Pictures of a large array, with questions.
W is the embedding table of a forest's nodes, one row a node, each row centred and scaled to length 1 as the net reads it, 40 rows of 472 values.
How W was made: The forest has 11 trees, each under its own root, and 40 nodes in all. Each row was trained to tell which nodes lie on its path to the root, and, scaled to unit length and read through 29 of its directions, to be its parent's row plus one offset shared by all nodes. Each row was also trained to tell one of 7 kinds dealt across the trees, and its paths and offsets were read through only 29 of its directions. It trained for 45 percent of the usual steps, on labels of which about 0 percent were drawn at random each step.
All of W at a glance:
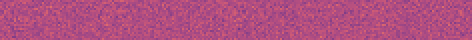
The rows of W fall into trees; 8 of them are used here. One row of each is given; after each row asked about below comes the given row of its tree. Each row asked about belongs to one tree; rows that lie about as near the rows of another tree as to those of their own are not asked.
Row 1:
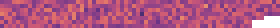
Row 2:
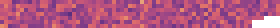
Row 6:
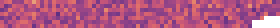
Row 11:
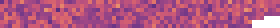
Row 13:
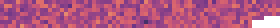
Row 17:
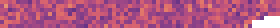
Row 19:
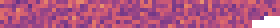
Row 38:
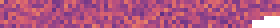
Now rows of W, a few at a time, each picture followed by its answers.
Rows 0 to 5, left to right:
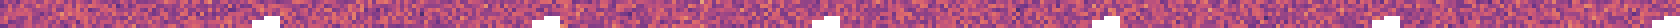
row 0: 19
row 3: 17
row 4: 6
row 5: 38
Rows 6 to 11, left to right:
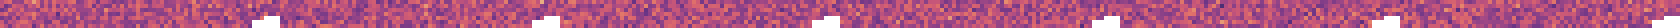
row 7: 13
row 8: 17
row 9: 2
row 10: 13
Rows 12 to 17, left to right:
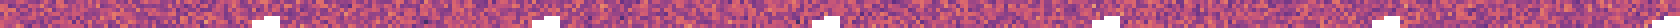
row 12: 2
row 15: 1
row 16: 1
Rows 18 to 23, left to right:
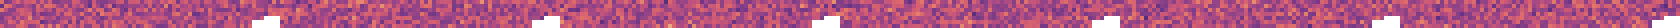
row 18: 13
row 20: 17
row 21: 19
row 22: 11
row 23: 38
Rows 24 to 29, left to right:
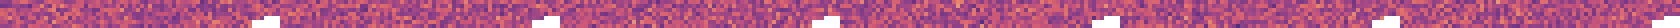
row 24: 19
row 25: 19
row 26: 13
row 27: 11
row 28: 1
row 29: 1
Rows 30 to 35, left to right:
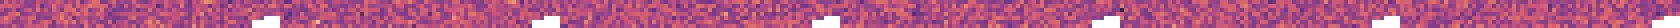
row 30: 11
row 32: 19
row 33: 17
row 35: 2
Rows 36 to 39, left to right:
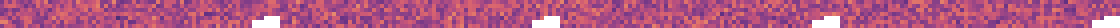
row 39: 1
